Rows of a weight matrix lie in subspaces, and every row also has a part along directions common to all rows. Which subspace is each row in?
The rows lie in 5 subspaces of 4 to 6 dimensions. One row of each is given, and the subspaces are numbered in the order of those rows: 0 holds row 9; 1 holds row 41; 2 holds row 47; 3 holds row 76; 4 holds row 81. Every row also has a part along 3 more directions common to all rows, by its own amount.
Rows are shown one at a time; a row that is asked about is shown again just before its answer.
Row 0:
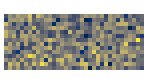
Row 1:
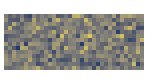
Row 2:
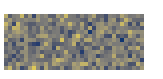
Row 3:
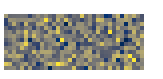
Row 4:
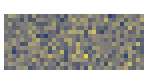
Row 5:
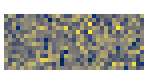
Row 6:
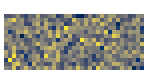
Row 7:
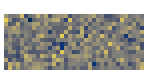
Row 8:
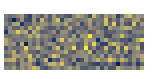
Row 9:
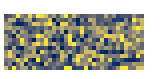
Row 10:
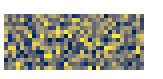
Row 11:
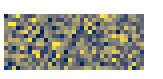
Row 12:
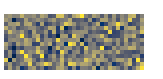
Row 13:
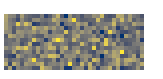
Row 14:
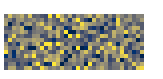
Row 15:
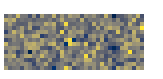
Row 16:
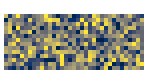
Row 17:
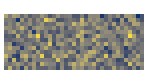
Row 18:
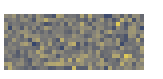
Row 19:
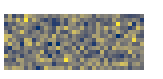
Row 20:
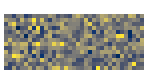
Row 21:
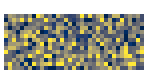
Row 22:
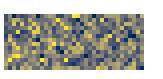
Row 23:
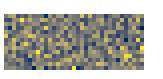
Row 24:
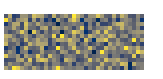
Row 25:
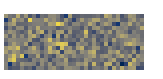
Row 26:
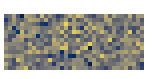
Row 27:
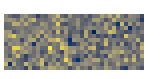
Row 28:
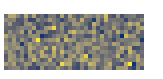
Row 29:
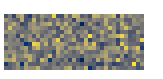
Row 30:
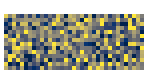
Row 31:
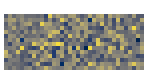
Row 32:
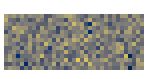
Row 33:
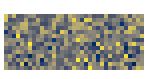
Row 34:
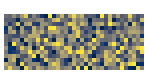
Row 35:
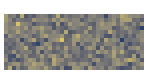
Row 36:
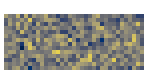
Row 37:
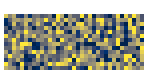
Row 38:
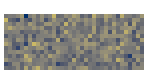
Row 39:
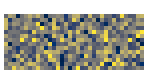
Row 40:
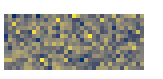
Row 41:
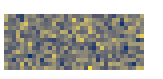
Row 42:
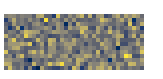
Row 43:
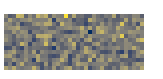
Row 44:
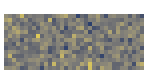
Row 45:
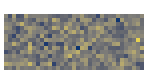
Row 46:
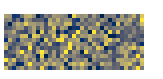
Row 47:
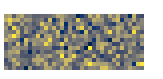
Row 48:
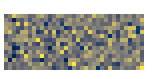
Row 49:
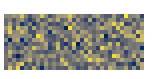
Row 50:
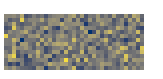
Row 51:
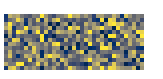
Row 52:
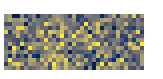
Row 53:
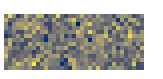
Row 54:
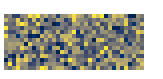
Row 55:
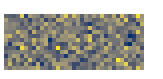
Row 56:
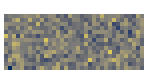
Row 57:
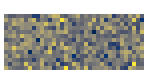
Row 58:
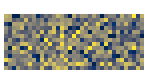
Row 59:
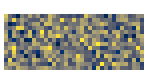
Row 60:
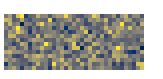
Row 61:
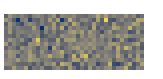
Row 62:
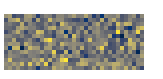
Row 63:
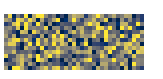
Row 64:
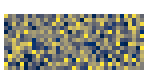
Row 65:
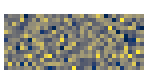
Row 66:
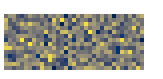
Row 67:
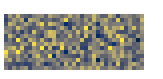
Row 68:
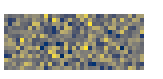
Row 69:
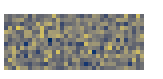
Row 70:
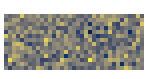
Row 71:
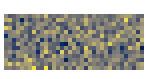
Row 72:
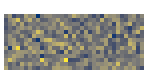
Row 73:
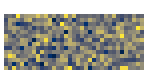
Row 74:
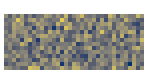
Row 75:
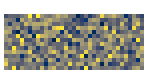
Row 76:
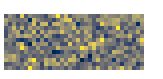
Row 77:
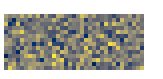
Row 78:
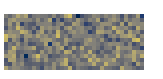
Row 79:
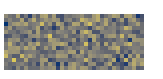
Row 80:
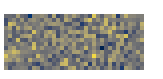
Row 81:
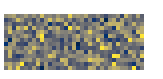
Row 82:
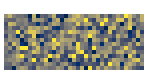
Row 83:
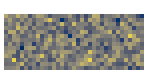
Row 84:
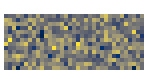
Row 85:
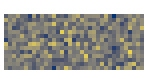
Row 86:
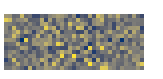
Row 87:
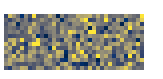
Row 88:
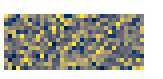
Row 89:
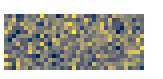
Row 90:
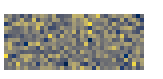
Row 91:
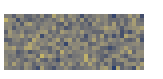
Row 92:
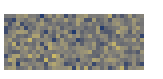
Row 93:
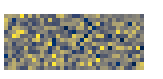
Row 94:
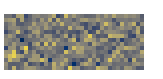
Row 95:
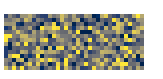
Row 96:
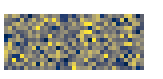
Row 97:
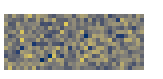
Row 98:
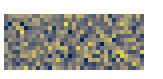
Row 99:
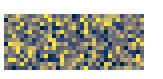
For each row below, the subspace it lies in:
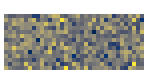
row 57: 0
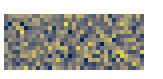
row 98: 2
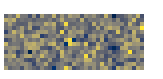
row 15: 0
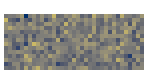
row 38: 1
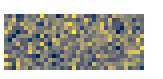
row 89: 2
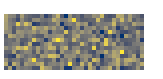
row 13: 0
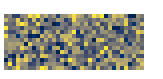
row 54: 3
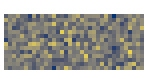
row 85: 0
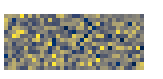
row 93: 2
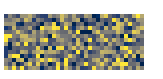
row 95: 3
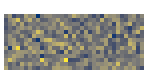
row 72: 4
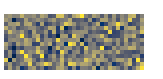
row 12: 4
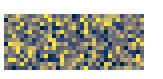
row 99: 3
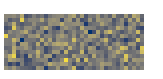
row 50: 1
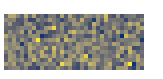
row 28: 0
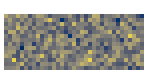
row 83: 3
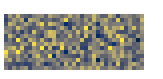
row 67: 2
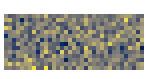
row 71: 1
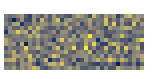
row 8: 2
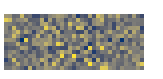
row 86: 2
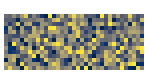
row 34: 2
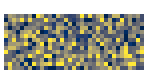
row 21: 1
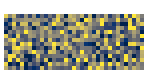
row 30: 1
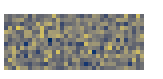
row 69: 4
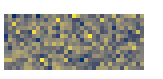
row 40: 4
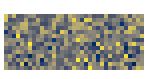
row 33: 1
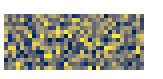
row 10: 4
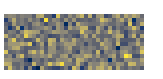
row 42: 1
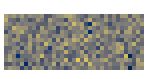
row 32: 1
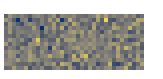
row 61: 0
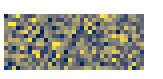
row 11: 4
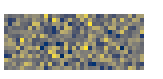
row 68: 2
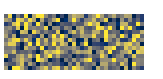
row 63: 3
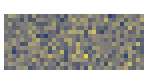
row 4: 0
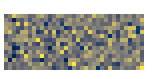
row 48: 4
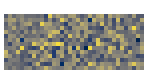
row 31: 2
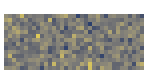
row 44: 2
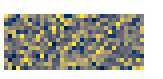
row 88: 4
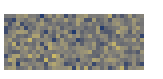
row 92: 2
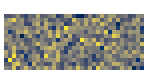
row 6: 4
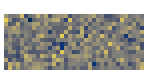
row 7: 2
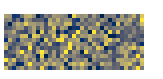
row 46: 4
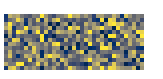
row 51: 4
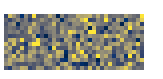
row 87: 0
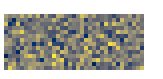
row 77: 2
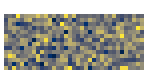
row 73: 0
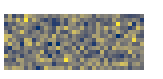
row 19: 3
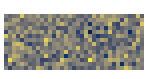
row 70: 3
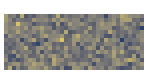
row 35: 0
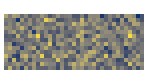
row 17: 3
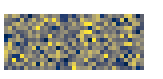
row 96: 3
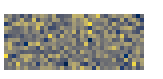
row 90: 3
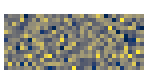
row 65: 1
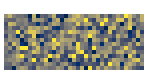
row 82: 0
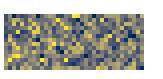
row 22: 4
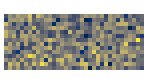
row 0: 1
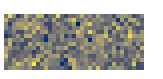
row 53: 3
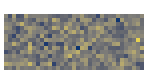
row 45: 2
